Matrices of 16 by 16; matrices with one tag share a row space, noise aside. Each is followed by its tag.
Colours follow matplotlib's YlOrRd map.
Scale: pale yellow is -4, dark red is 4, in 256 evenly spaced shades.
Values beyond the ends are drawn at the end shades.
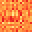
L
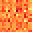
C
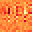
C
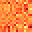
C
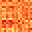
L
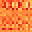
L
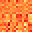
C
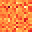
C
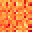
C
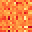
C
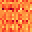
L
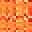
C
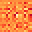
C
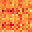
L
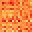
L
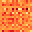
L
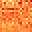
L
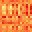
L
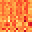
C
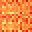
L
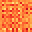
L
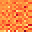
C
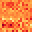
L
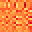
C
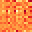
C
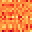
L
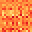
L
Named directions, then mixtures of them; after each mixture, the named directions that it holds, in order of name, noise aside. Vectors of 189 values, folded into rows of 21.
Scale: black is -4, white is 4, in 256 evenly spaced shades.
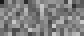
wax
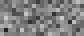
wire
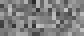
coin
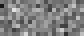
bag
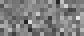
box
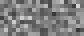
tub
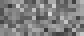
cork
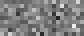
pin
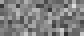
bag, wax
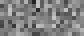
coin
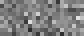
box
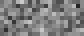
tub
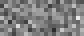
bag, box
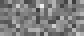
cork, wax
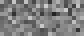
coin, tub, wire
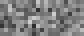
coin, wire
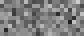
coin, wire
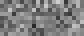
coin, pin, tub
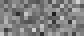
pin, wire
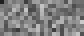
wax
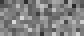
tub, wax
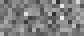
box, pin, wire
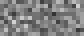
tub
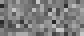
bag, coin, cork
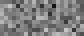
cork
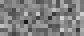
box, tub, wire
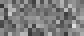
bag, coin, pin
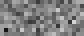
wire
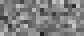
pin, tub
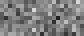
cork, pin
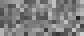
cork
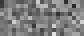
coin, tub, wax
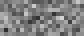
wire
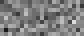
wax, wire
